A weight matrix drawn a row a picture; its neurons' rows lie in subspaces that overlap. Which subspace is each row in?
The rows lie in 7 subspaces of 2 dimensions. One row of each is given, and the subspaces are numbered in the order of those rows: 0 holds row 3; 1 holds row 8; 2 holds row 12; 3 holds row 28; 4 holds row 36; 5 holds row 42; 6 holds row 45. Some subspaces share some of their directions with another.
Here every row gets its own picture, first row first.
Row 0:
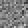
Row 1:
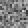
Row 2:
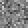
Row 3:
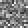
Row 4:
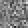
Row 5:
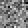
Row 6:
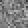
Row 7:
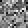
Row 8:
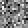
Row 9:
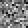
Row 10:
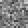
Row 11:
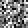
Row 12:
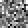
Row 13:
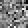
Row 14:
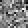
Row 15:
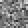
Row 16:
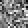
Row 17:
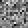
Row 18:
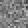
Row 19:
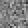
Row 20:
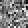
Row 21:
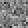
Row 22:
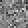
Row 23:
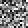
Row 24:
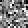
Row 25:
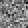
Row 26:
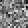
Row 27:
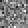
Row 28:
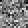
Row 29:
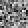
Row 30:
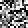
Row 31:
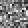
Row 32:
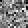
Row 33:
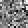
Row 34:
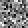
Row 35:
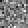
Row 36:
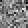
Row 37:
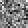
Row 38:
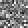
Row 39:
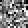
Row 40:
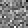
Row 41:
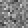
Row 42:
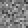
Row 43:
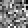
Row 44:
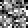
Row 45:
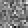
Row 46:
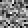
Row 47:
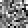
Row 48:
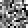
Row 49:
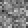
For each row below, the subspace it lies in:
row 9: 5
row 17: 4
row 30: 5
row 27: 2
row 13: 0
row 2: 1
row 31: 2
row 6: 1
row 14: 4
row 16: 1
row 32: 4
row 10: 3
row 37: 1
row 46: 0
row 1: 2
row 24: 0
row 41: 3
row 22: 4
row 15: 3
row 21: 6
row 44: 6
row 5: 1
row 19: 6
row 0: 0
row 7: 4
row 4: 6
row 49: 6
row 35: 2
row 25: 5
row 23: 5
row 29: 2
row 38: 0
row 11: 1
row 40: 5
